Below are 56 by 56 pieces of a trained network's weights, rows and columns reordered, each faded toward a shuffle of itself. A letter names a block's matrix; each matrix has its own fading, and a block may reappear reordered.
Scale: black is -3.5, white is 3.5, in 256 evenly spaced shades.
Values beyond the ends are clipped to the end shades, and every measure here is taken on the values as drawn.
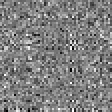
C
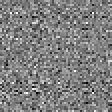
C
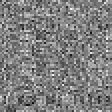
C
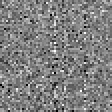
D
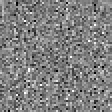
D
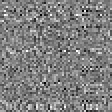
C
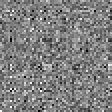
C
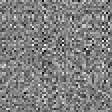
C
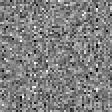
D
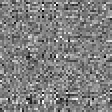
C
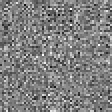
C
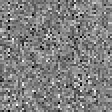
D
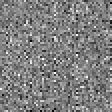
D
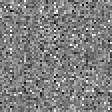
D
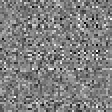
C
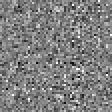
D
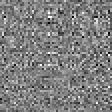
C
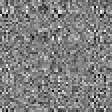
C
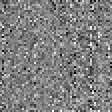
D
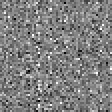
D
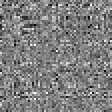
C
